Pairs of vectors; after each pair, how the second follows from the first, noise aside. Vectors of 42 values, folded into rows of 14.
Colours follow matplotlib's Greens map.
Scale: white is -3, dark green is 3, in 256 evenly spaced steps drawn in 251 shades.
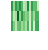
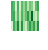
reversed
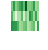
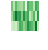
negated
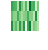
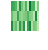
copied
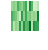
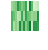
copied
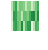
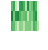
reversed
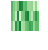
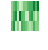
negated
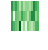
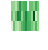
wrapped around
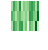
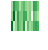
wrapped around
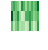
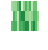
negated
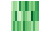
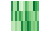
wrapped around
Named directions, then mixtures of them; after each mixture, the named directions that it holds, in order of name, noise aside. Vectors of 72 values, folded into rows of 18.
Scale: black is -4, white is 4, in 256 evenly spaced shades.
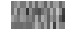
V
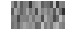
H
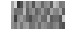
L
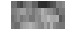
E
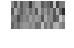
H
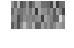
H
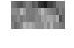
E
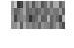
L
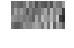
E, V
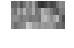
E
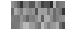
E, H, L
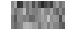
E, L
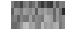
E, H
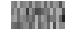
V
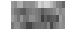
E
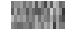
V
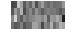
L, V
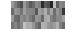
E, H, L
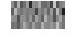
H, V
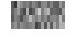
H, L, V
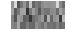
H, L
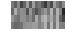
E, H, V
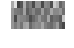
L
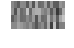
V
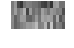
E, L, V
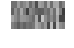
V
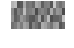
H, L
